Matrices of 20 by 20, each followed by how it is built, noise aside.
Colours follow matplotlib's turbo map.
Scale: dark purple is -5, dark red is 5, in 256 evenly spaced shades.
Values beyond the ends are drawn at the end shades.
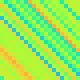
Toeplitz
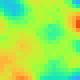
smooth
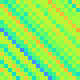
Toeplitz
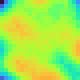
smooth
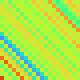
Toeplitz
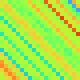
Toeplitz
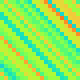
Toeplitz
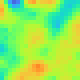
smooth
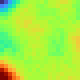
smooth
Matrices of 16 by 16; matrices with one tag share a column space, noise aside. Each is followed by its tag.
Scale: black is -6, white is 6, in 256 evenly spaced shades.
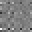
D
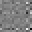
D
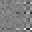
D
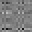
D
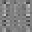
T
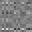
D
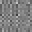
T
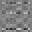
D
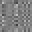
T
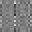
T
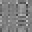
T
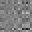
D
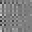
T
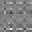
D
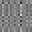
T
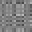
T
